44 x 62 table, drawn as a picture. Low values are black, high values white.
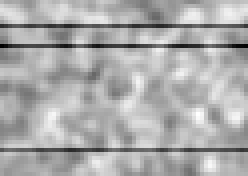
Slope: none. Histogram: skewed, a long tail of low values. Average level on the scale: 70%. Odd lines: rows 7, 12 and 38.
